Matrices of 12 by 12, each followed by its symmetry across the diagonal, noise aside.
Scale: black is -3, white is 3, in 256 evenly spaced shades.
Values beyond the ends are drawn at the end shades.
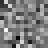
neither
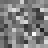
neither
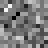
symmetric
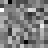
antisymmetric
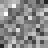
symmetric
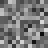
symmetric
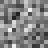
symmetric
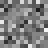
symmetric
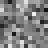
antisymmetric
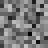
neither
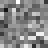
neither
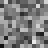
antisymmetric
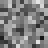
antisymmetric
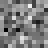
antisymmetric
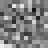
neither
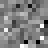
antisymmetric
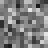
neither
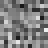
antisymmetric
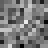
symmetric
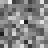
neither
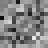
symmetric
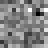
neither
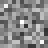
symmetric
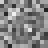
symmetric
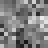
antisymmetric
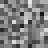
antisymmetric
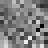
antisymmetric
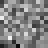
neither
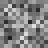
symmetric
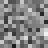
neither
